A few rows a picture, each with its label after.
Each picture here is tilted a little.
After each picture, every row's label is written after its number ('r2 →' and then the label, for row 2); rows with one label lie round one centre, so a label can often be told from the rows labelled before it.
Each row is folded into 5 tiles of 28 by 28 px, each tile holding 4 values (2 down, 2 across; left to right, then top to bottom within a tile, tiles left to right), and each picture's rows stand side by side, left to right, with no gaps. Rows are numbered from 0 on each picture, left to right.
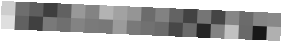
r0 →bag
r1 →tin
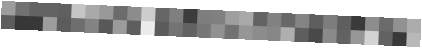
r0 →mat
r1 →bag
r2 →tin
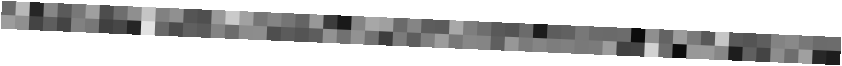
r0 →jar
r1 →bag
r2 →mat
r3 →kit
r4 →tin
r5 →jar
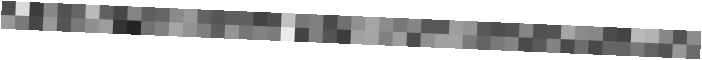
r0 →jar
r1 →kit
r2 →bag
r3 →kit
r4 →mat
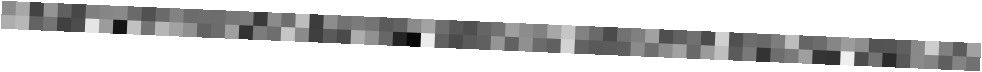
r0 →tin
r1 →kit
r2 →jar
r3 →bag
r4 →bag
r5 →jar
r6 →bag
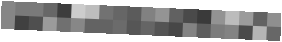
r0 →mat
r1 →mat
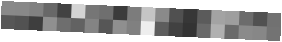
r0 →mat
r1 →bag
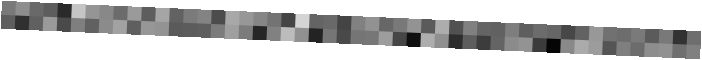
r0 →mat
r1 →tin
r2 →jar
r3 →jar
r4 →kit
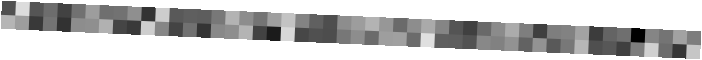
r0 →jar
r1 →jar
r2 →bag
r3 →bag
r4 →tin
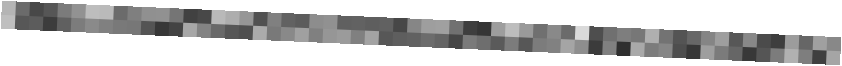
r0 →bag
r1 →mat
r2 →kit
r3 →mat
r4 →jar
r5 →tin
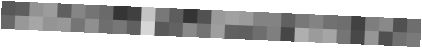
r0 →kit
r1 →bag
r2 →kit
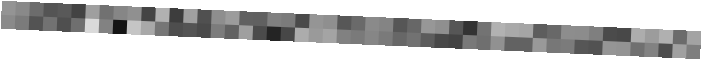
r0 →tin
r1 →jar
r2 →kit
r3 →mat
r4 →mat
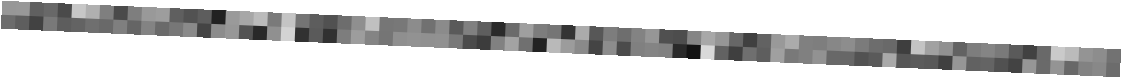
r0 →mat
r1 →tin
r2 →bag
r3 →tin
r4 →jar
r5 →bag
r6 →mat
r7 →mat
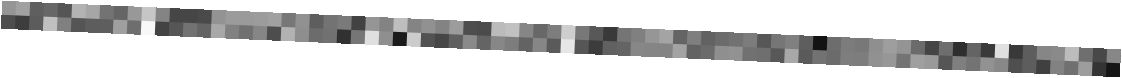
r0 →mat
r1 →bag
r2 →tin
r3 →mat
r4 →bag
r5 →kit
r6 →kit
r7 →jar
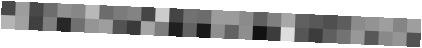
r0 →jar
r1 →jar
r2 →bag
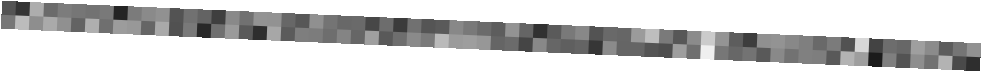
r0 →kit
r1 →tin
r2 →kit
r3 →kit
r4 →mat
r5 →bag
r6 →jar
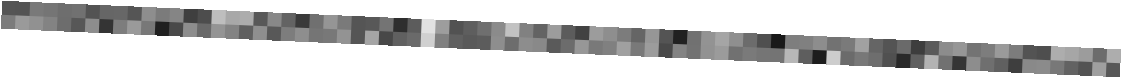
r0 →kit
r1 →mat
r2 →kit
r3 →bag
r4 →kit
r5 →tin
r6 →tin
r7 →mat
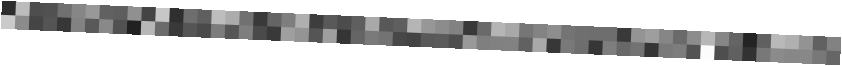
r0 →jar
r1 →jar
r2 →jar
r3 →mat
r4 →mat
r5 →bag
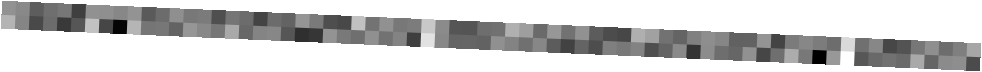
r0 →tin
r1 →kit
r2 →mat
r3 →bag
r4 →mat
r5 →tin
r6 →bag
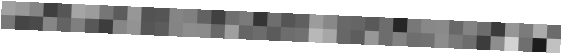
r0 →mat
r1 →kit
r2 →kit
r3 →tin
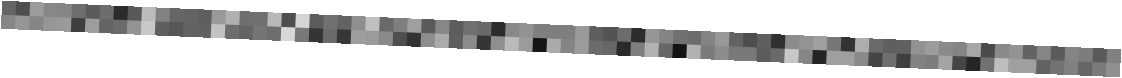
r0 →kit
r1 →bag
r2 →jar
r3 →tin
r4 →tin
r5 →tin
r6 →jar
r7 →kit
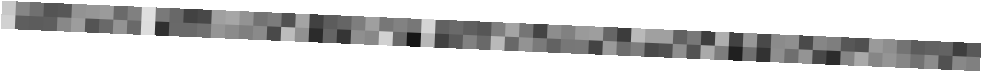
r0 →bag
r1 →bag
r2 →jar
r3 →bag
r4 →mat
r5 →jar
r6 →kit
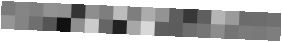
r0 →tin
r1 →bag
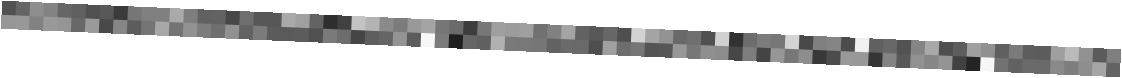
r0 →kit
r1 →kit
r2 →mat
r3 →bag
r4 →mat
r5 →jar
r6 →jar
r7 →bag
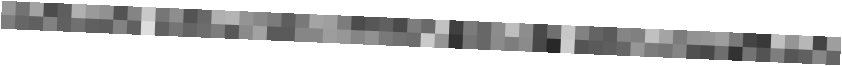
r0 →mat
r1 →bag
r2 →kit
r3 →jar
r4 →bag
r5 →mat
